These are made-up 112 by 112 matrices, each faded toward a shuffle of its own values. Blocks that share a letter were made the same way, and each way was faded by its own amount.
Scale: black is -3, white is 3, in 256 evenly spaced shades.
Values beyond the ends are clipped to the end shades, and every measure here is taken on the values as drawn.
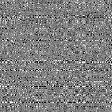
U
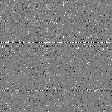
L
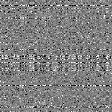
U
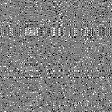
L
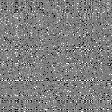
L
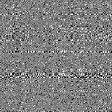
U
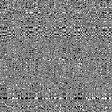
U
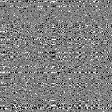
U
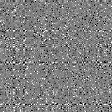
L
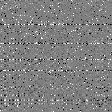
L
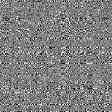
U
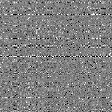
U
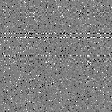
L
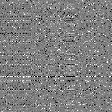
L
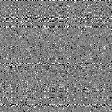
U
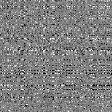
U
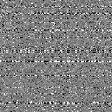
U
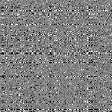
U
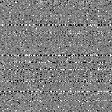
U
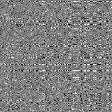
U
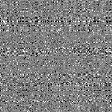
U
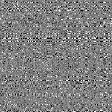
U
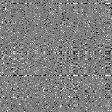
L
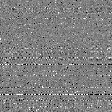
U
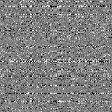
U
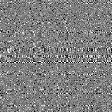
U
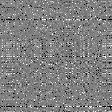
L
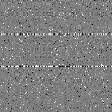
L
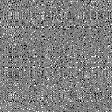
L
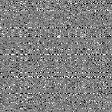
U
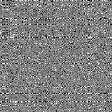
U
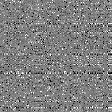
L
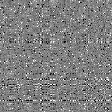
L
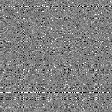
U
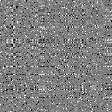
L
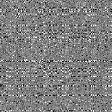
U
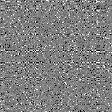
L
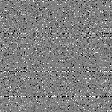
L
